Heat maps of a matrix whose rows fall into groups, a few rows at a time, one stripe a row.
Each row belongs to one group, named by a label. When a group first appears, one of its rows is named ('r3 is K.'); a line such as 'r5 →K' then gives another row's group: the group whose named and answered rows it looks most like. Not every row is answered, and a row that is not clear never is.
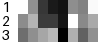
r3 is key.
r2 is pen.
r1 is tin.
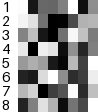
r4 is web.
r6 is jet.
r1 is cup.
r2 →tin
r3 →pen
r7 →pen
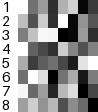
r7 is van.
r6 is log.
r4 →van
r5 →tin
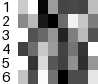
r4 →jet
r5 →web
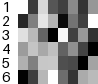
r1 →web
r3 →van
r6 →jet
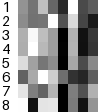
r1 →key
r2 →key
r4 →key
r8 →web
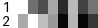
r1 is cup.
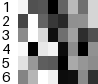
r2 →pen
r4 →web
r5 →tin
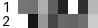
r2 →web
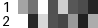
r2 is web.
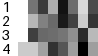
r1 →tin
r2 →tin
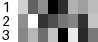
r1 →tin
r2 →pen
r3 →key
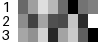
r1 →jet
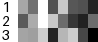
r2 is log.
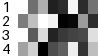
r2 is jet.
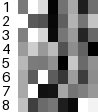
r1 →log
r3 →log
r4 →key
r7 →pen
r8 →tin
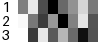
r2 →tin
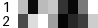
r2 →jet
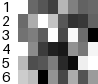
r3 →key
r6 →pen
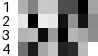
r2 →web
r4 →jet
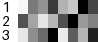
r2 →jet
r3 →van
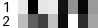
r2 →cup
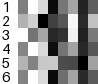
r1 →log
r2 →pen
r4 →log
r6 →log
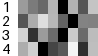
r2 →jet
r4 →pen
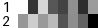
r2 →key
